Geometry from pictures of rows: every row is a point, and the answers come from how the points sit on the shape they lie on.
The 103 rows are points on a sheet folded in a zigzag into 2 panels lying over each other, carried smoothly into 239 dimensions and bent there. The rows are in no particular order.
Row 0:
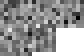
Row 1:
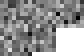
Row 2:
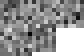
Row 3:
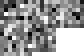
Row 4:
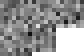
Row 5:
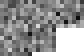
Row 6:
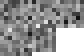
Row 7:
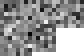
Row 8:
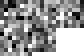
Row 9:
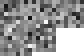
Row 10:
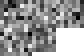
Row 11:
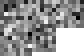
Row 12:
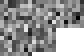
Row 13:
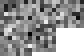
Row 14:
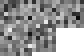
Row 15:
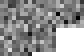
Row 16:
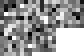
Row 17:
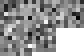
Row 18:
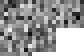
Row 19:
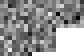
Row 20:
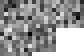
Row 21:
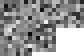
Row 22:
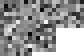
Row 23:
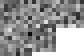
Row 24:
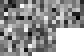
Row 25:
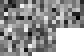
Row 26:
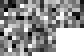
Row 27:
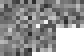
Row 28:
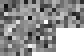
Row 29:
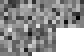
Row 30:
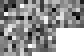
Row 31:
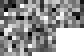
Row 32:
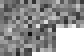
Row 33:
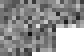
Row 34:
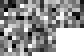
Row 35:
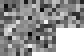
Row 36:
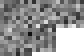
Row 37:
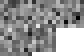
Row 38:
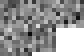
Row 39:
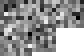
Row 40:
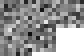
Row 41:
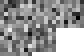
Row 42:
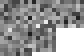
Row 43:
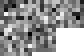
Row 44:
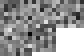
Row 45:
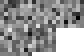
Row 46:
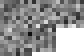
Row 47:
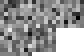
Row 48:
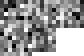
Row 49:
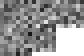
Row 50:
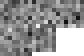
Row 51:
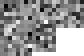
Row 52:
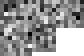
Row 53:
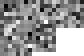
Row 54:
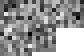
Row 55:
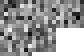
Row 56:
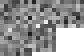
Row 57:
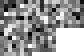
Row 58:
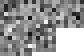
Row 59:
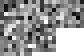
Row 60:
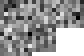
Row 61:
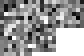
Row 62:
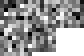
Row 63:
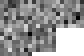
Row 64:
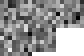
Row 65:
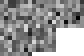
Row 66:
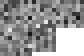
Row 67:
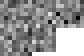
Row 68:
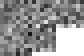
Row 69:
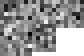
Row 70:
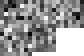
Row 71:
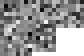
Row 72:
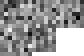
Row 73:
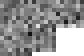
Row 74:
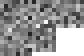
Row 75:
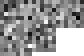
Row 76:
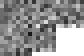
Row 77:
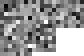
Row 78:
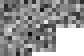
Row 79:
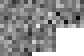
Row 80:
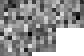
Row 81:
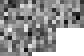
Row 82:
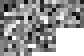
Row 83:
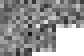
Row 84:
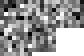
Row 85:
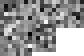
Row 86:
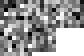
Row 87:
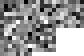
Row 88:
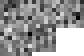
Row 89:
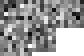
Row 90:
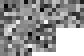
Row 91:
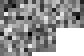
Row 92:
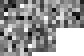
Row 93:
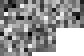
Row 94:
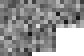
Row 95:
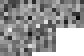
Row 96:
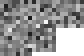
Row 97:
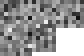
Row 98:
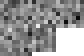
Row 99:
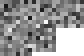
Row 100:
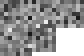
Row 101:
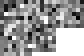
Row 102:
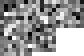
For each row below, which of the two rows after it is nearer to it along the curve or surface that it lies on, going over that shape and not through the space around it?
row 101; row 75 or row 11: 75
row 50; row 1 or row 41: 41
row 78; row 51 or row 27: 51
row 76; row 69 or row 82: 69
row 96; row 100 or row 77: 100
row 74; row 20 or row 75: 75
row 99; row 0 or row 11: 0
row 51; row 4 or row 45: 4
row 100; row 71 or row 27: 27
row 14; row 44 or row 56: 56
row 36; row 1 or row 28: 1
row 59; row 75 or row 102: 75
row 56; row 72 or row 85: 72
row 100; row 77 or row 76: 77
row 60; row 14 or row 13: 13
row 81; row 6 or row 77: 6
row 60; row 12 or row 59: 59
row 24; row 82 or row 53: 82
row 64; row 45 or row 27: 45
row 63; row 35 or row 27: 35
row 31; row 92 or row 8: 8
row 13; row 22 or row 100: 22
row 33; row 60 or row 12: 60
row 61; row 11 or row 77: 77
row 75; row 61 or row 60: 61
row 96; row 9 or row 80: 9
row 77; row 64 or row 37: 37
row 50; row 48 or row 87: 48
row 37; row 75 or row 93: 75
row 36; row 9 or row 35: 35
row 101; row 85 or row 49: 85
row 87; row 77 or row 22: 22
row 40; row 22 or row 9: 22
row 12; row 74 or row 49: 74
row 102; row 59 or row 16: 16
